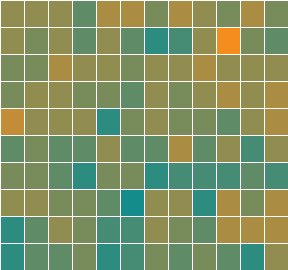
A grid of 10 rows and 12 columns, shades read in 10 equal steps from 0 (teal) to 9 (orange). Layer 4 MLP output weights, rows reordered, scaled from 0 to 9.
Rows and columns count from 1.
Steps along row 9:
up up down down same up down down up same same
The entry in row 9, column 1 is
1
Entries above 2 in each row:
12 10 12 12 11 11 6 10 9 8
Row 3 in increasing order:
4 4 4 5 5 5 5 5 5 5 6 6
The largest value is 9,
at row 2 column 10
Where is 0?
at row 8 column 6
